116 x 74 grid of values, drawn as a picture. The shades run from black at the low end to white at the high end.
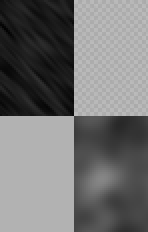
The table splits into 2 rows of 2 panels. Panel 1,1: very low, slanting down to the right, faint in contrast. Panel 1,2: high, checkered, faint in contrast. Panel 2,1: high, flat. Panel 2,2: low, smooth.
